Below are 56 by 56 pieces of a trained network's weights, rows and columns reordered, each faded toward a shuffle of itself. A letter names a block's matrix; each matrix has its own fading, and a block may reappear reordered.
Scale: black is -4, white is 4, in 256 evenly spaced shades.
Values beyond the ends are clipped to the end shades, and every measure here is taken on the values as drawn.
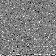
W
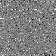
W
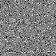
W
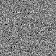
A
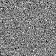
A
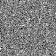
A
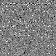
W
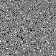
W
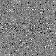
W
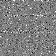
W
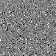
W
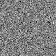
A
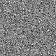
A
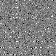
W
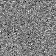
A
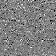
W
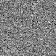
A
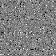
W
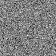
A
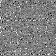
W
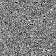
A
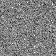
A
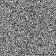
A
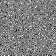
W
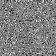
W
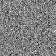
A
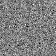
A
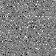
W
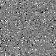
W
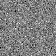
A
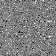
W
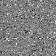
W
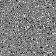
W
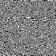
W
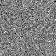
A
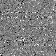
W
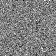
A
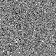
A
